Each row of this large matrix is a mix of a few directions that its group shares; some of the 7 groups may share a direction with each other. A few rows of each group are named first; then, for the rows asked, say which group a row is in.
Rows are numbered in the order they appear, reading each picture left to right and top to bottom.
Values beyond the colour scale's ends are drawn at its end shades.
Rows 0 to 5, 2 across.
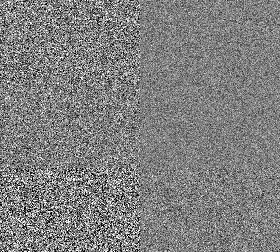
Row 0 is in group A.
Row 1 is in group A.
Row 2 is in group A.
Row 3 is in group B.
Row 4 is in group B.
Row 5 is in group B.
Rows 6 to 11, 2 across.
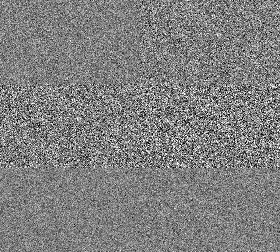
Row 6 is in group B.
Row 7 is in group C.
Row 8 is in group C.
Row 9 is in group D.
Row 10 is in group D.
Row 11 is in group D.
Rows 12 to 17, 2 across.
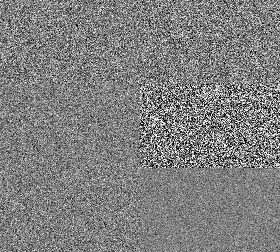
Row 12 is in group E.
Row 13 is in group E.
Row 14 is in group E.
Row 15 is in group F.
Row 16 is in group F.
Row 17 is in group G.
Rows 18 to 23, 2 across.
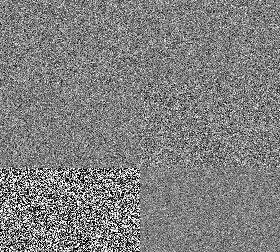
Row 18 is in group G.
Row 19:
B
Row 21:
A
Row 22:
E
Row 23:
B
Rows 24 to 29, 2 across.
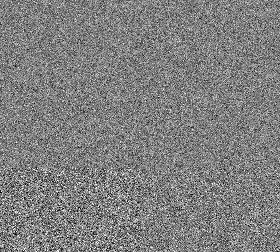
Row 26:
B
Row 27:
A
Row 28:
G
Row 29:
B
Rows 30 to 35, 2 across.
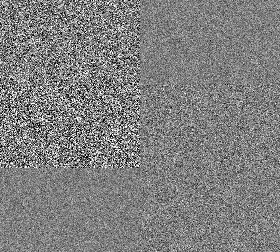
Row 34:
F
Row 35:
C
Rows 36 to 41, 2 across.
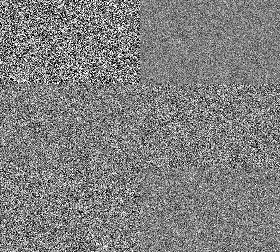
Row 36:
G
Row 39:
C
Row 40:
A
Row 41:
D
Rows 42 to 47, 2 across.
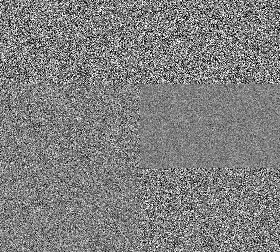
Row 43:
E
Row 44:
C
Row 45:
E
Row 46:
E
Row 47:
A
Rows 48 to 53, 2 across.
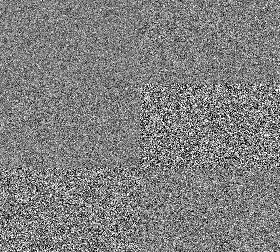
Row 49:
E
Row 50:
D
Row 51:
F
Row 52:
C
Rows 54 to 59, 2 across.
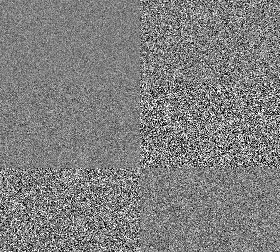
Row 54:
F
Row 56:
B
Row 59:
G
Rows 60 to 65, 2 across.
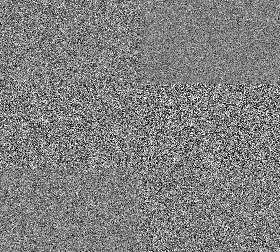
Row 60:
G
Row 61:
A
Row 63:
A
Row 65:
F
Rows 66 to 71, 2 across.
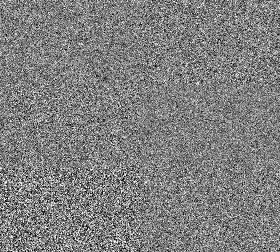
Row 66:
A
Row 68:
D
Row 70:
F
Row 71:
A
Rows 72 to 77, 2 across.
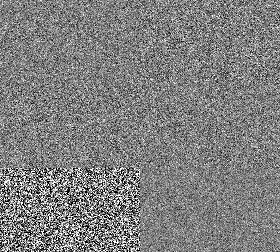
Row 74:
D
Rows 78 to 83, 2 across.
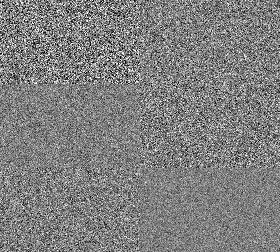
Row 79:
F
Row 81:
G
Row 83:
F
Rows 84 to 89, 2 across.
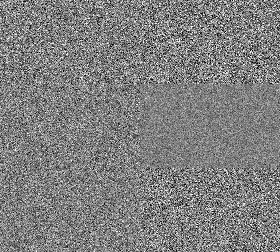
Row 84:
A
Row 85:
G
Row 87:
A
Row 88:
B
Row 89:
D
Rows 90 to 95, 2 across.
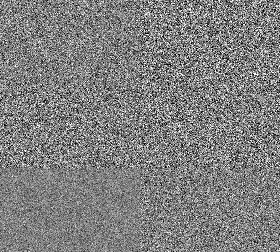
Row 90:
G
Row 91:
A
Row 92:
E
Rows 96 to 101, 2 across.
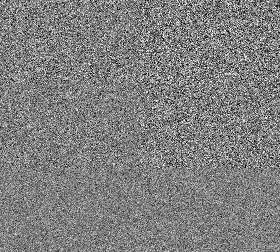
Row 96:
B
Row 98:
E
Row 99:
D
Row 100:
G
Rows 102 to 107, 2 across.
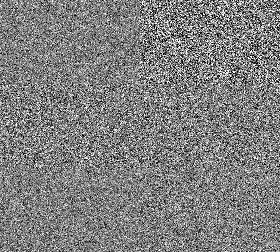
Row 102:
B
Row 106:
F
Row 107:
D
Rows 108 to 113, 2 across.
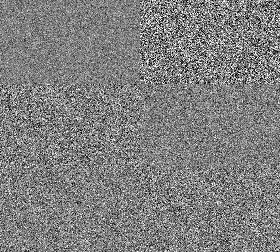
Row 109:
G
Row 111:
A
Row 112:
C
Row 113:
C
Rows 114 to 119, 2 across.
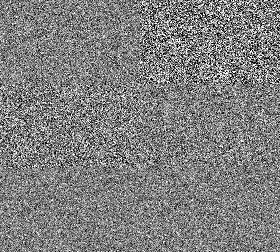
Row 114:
D
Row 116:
F
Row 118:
E
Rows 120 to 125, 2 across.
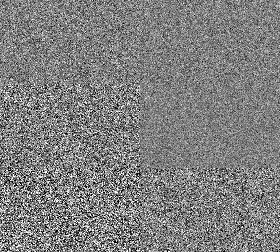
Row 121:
F
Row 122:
A
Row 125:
B
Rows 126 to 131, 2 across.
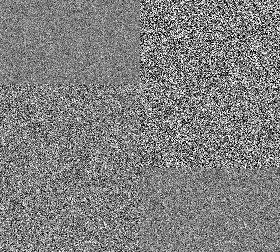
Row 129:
D
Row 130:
F
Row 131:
F
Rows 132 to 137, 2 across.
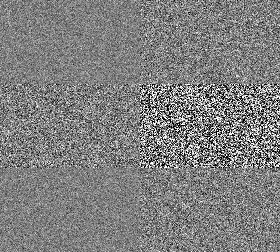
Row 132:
C
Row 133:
A
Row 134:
C
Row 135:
C
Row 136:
E
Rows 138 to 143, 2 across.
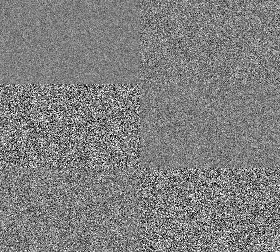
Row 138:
F
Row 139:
G
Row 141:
D
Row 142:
E
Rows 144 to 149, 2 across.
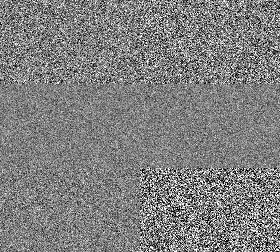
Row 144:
G
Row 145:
G
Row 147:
A
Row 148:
E
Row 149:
B
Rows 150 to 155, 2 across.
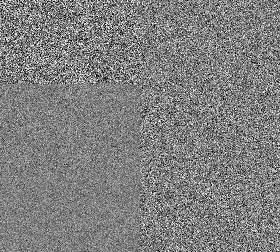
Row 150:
A
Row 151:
D
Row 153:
E
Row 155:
D
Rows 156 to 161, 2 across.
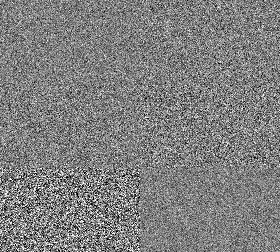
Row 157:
B
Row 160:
E
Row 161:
G
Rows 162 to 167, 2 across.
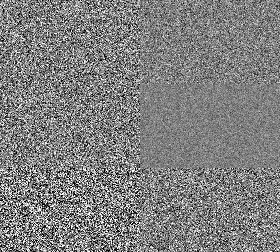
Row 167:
G
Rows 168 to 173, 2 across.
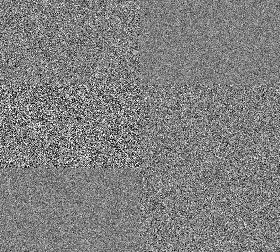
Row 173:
F
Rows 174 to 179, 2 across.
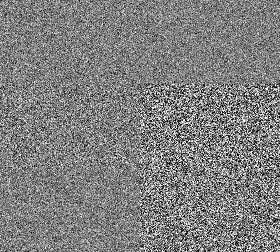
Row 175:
F
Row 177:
D
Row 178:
C
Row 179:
G
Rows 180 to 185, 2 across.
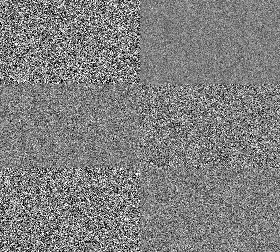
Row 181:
B
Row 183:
G
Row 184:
F
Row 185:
C
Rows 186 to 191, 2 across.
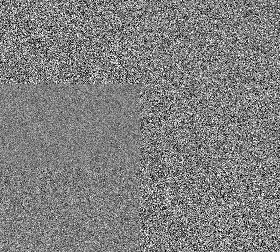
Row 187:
E
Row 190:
F
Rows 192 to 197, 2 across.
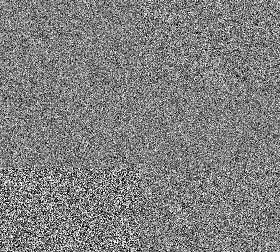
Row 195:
G
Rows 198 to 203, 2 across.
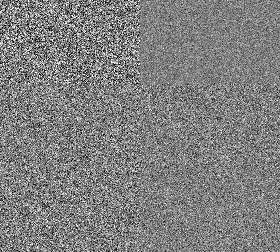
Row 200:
C
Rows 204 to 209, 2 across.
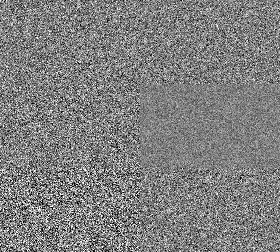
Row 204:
B
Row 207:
C
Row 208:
D
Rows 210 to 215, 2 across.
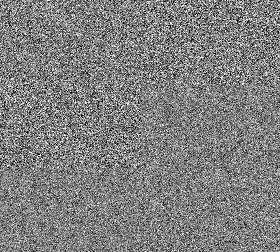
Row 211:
A
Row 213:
B
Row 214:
E
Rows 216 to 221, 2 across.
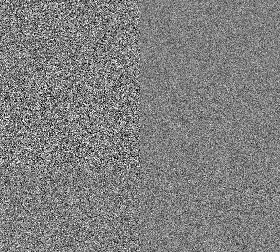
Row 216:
B
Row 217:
E
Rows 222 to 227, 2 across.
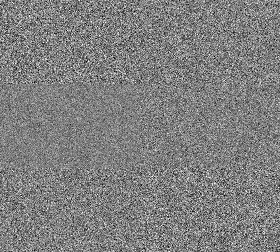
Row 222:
F
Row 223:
D
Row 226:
F
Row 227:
B
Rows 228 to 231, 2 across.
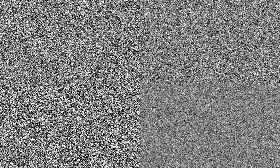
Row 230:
G
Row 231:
D
